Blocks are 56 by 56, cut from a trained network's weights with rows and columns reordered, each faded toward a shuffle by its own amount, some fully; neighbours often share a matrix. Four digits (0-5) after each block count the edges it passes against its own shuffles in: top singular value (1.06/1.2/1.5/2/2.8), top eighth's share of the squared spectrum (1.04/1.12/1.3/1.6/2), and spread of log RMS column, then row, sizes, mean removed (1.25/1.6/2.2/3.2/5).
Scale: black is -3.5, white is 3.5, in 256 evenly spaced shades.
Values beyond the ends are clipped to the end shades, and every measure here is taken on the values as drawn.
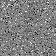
0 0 0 0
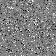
1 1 0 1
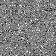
2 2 0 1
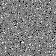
0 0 0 0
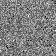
0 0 0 0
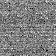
2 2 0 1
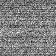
3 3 0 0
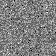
0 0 0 0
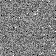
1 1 0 0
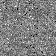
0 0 0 0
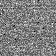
1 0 0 0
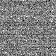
2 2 0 0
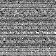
4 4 1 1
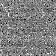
2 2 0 0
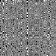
3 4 3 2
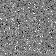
0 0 0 0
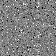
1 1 1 0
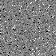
2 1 0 0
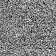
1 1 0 0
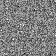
0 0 0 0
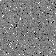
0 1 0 0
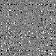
3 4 2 2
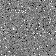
1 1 0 1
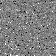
0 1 0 0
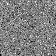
0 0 0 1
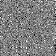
3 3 1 1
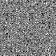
3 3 1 1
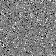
2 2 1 0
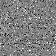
2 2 0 2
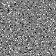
2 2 0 1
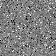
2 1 0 0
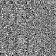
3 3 1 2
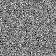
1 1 0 0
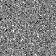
2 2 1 1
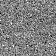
1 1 0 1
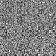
3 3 1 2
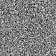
2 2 0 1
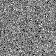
1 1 0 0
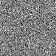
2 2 0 0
